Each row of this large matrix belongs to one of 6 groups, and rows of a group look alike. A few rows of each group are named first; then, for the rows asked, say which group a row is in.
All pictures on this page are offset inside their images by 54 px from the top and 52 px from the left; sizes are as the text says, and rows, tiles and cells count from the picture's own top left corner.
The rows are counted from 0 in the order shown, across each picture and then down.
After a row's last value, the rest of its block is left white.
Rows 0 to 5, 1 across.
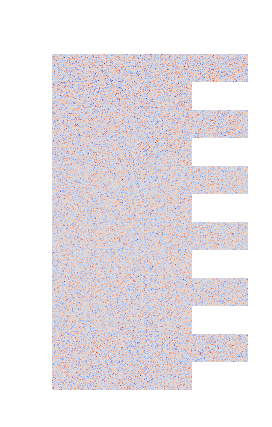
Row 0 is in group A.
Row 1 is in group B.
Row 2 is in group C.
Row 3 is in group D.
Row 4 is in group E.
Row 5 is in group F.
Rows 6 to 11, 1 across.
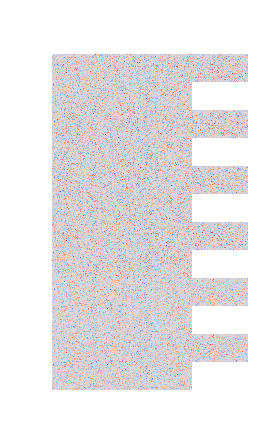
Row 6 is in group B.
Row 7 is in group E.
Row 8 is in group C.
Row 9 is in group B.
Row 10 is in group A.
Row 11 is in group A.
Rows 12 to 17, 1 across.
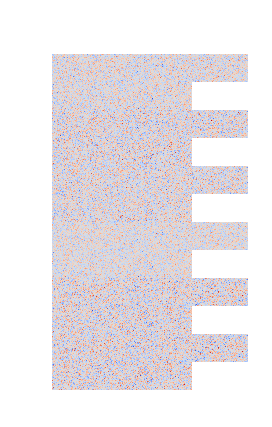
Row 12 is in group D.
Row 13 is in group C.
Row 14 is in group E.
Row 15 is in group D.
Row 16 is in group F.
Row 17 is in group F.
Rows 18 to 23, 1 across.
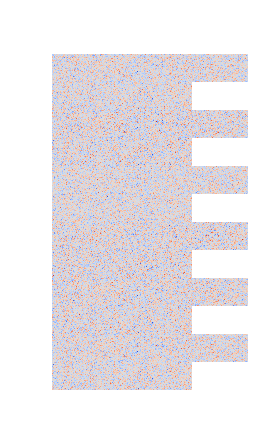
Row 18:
D
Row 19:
D
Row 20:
A
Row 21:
F
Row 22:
D
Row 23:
D
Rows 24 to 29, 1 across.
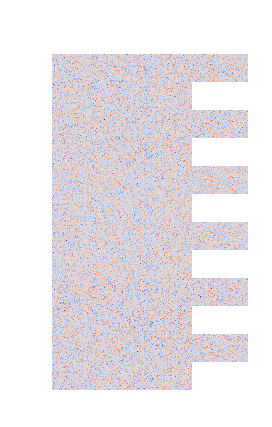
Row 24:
A
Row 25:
F
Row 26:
D
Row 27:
B
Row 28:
C
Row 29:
D
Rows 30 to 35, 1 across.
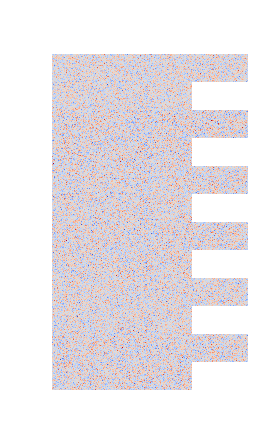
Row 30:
A
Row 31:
F
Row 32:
A
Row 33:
B
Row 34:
E
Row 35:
C
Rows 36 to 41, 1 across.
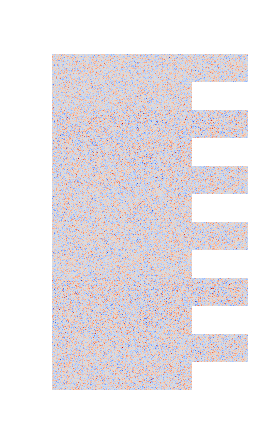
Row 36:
F
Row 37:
C
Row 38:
D
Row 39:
A
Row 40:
B
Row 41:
C
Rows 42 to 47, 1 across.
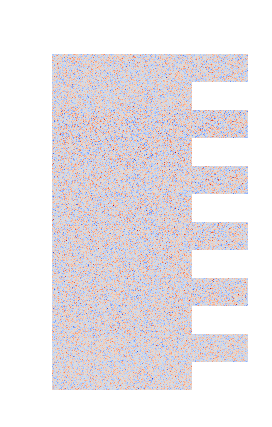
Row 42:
E
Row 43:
F
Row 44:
F
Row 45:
B
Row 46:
A
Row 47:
D
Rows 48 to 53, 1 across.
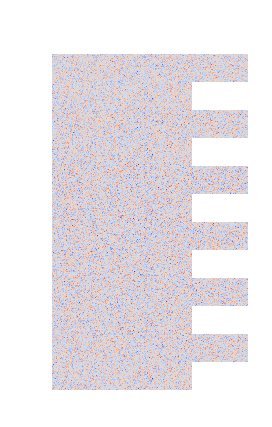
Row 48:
D
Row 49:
D
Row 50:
E
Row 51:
A
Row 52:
E
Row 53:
D
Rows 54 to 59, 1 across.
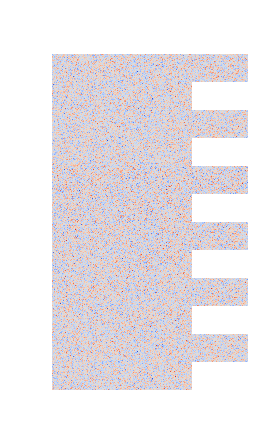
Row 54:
D
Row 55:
A
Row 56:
E
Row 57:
B
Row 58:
C
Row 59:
D
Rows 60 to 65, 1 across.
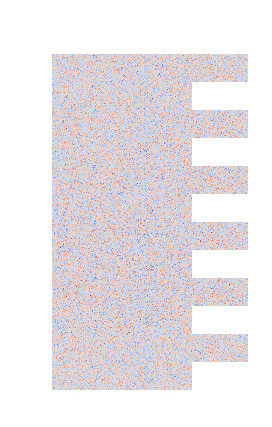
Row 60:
D
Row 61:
B
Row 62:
D
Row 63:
C
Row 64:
B
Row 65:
F
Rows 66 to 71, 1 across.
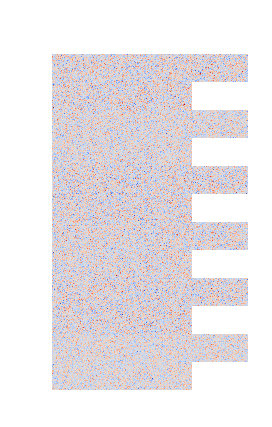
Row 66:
F
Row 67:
E
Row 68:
A
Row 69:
B
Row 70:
C
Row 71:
D
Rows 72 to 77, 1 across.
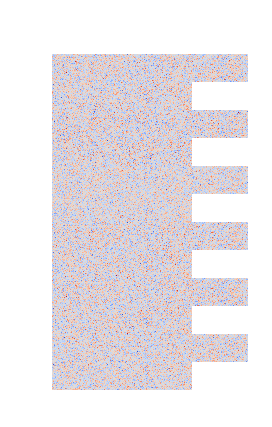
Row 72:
B
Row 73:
C
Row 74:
E
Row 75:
B
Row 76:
B
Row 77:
A
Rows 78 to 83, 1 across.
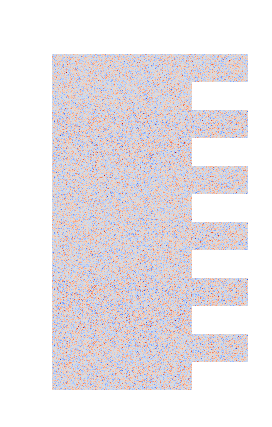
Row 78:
B
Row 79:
C
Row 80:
A
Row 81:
F
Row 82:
C
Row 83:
C
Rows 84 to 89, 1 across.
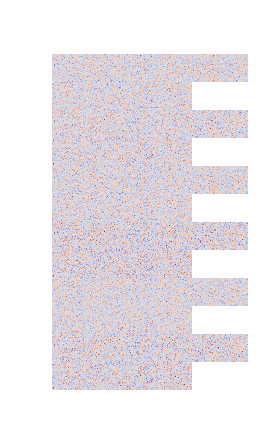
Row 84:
A
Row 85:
F
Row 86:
A
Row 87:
F
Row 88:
E
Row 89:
F
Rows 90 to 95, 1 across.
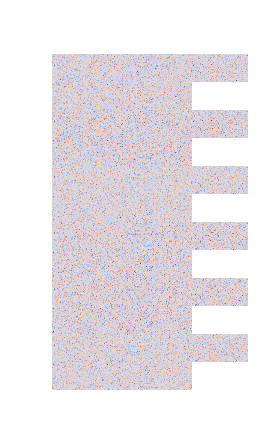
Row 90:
C
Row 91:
C
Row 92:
F
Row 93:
F
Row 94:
F
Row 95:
A
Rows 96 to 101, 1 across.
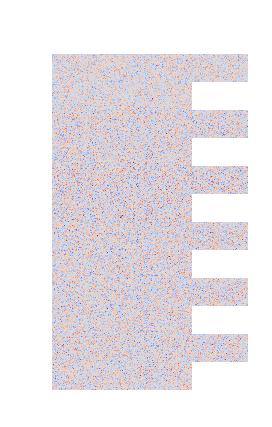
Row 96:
D
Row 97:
E
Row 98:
E
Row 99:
A
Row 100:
A
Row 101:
B
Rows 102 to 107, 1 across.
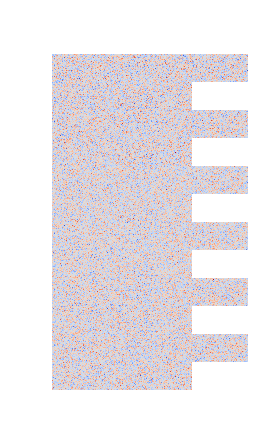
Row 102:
E
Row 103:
C
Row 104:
E
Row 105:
A
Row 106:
A
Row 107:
F
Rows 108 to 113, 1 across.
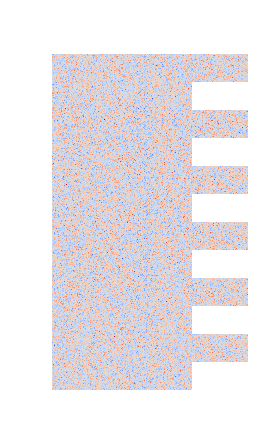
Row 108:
D
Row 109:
F
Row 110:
B
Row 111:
A
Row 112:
E
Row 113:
C
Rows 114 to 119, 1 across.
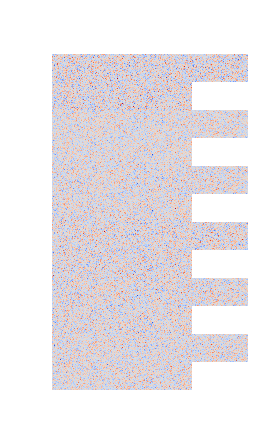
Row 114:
E
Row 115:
D
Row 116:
D
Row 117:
F
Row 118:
D
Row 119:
C
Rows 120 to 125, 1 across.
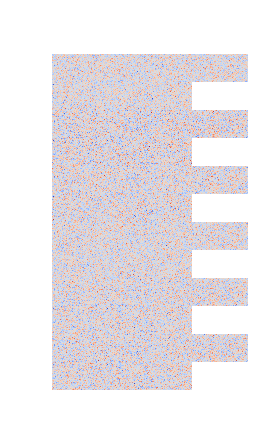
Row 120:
D
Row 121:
A
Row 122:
F
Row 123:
E
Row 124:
A
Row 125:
A
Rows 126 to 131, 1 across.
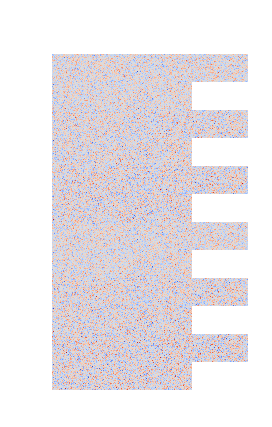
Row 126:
D
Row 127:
B
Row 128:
F
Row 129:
D
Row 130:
F
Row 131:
B
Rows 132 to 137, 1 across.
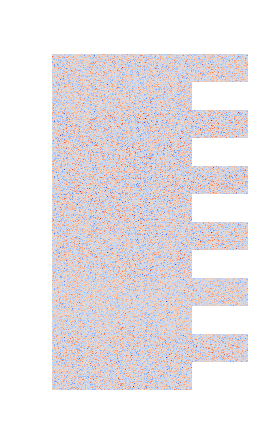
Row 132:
C
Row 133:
C
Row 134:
A
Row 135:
C
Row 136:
E
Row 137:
E
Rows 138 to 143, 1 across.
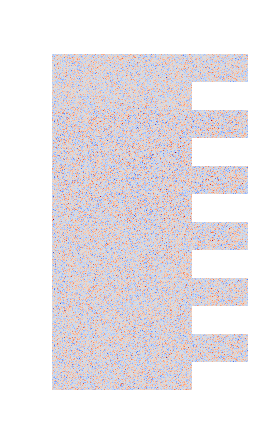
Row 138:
E
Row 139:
C
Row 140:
F
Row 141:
B
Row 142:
C
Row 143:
E
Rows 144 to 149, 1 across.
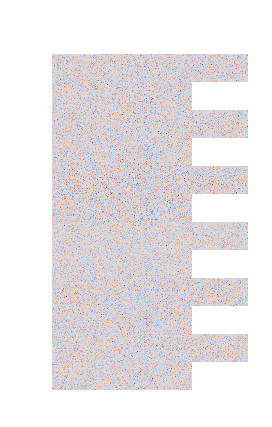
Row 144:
C
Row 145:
E
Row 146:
A
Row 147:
E
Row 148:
B
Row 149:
D
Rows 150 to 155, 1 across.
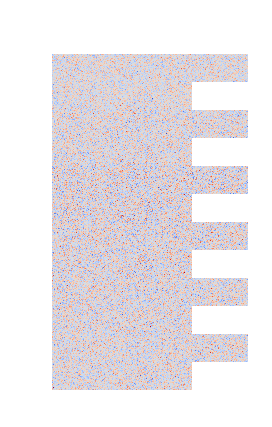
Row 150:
D
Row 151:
E
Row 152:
E
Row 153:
F
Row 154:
C
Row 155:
F
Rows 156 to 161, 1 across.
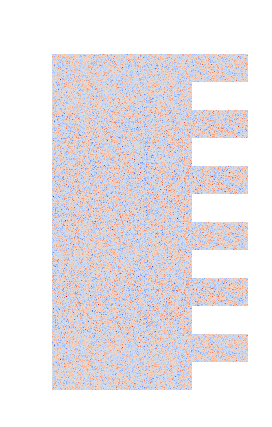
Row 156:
C
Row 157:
A
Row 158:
B
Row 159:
D
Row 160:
B
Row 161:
C
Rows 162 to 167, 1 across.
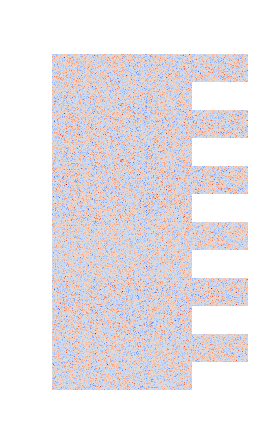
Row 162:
E
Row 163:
E
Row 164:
B
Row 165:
B
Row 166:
C
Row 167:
A
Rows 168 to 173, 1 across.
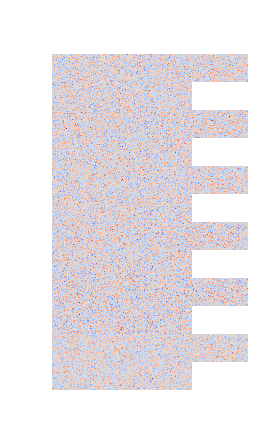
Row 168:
A
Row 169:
B
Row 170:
C
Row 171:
D
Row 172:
E
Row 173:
D
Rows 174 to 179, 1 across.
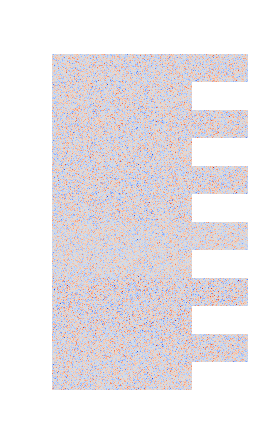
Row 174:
A
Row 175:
D
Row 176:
A
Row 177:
D
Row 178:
C
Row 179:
D
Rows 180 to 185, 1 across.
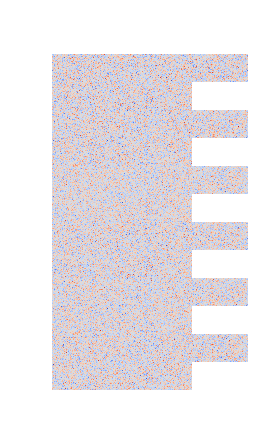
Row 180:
E
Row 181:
A
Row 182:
B
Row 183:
E
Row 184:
A
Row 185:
B
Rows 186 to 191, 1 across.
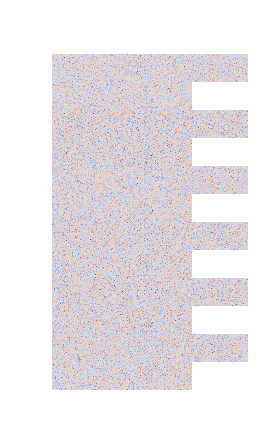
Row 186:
A
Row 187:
E
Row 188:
D
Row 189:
B
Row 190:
C
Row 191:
B
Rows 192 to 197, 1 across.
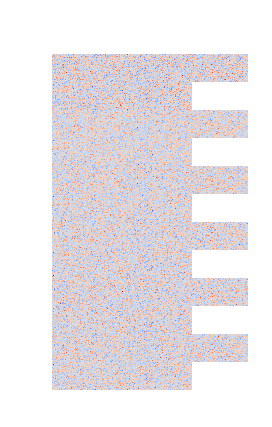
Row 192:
B
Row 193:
D
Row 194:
D
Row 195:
F
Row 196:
C
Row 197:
B
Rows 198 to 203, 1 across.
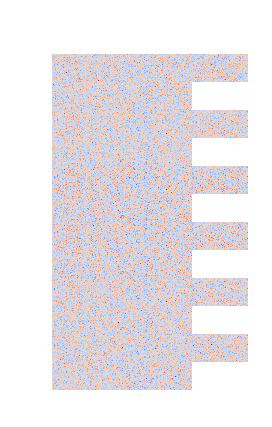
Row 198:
B
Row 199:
E
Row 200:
E
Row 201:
E
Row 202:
E
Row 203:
C
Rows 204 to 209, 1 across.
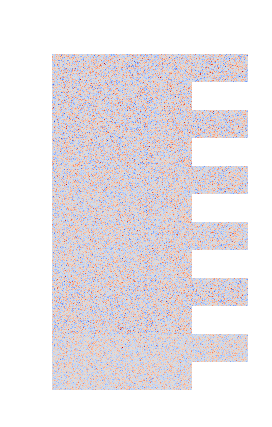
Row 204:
F
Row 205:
A
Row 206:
B
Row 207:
B
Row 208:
E
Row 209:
C
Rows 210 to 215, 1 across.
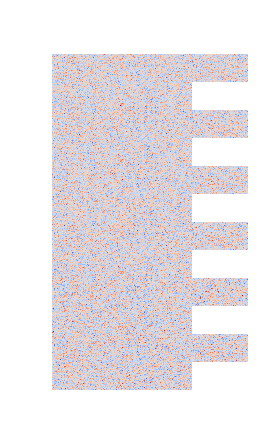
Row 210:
E
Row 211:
E
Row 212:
C
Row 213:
E
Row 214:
F
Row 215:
C
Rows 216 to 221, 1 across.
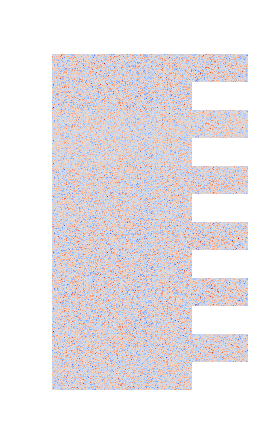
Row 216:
F
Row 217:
F
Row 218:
A
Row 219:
A
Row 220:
F
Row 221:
E
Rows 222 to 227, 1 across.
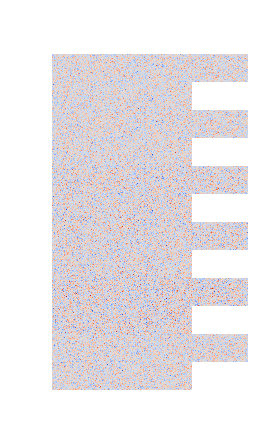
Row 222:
D
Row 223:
D
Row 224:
D
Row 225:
E
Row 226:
B
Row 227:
A
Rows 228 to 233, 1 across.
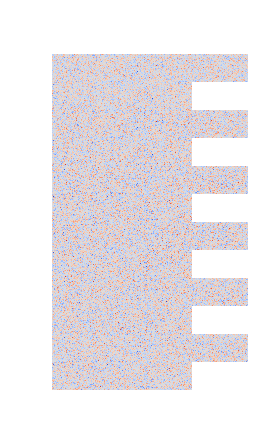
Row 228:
D
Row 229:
D
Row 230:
A
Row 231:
B
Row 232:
E
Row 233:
A
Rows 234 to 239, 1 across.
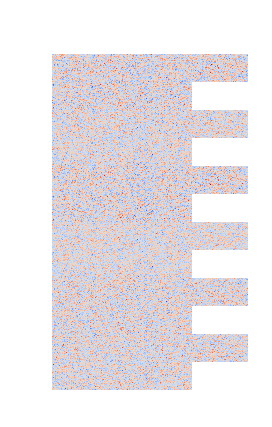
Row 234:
F
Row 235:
D
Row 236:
F
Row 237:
D
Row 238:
E
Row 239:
B
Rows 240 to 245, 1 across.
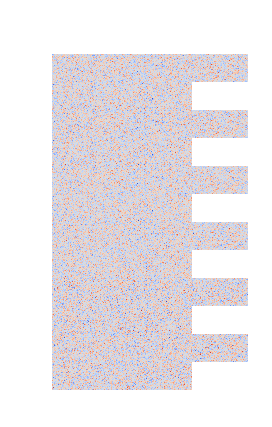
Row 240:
D
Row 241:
D
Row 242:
D
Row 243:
B
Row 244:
E
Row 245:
F
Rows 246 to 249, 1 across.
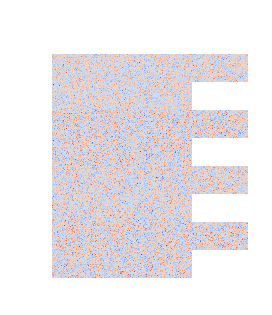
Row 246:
B
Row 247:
B
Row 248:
D
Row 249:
E
